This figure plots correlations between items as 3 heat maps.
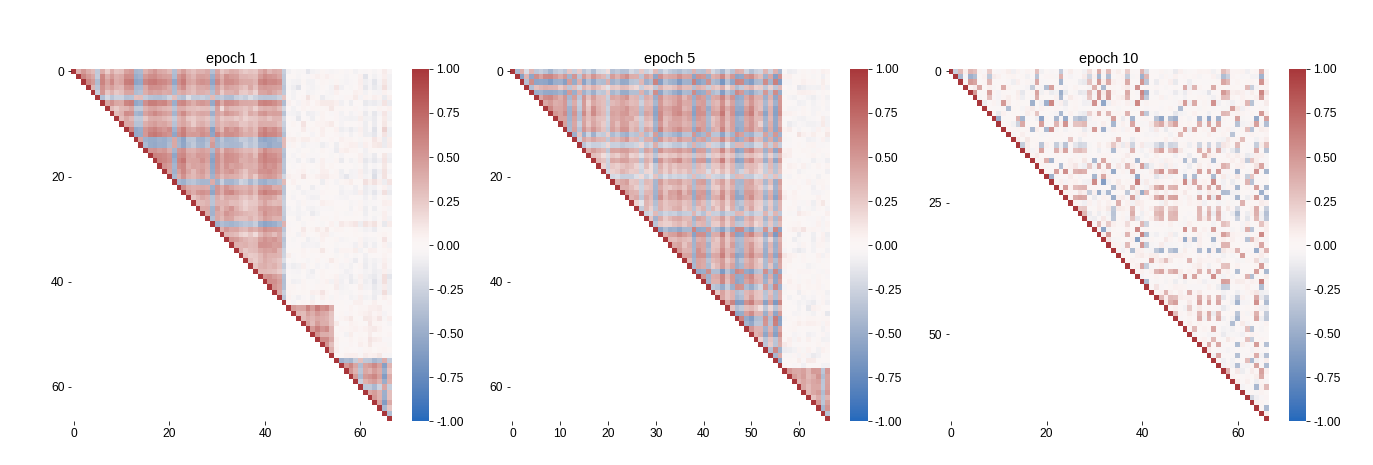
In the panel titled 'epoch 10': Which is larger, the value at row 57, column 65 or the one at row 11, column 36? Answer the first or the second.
the first
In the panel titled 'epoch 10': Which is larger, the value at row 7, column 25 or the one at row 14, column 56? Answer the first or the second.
the first
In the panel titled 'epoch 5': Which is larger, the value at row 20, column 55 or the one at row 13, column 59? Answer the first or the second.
the first
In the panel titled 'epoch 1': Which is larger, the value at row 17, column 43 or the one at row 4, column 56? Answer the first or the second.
the first
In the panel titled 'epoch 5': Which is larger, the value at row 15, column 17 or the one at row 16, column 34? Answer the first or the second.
the first
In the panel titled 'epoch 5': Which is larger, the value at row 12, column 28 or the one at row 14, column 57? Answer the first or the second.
the second
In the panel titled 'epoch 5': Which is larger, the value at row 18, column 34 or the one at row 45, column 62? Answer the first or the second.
the first
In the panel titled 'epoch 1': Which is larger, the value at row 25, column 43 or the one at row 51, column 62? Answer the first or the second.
the first
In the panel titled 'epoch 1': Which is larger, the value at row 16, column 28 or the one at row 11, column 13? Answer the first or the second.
the first
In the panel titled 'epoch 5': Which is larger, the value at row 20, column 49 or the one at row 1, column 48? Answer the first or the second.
the first
